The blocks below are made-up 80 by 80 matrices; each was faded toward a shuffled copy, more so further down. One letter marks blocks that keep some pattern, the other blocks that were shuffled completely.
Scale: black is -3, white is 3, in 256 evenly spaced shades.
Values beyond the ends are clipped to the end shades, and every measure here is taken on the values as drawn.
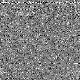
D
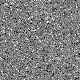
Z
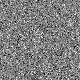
Z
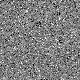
Z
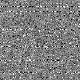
D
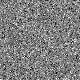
Z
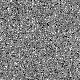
Z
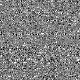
D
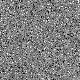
Z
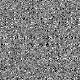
D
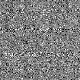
D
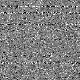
D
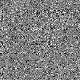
D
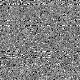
D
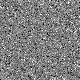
Z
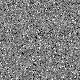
Z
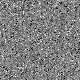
Z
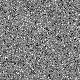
Z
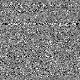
D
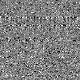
D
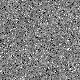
Z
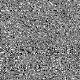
D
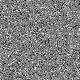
Z
